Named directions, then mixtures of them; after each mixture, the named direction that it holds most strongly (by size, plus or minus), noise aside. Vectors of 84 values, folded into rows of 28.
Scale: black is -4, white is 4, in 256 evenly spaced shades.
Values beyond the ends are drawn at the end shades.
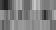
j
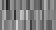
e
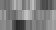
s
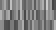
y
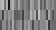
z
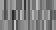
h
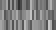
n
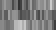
s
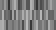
n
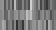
n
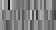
z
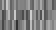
e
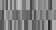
n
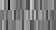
z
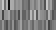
z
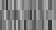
n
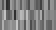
e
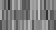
z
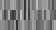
h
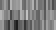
y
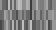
n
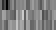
e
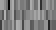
z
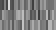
z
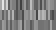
z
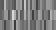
h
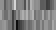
s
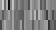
z
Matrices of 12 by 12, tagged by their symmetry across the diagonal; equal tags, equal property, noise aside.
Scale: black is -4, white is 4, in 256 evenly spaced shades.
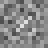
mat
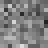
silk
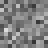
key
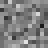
silk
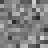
key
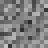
mat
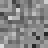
mat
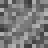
mat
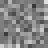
mat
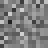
silk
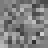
silk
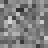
silk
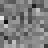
key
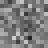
key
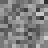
key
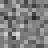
silk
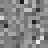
key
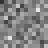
mat
